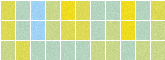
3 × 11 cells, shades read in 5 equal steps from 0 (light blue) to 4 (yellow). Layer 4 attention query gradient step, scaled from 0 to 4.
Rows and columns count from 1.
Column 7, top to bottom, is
1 1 2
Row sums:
23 22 18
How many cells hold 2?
9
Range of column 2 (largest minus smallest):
2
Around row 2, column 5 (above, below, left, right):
4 1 2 3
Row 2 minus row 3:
1 -2 -1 1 2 2 -1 0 3 -1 0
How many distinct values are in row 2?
5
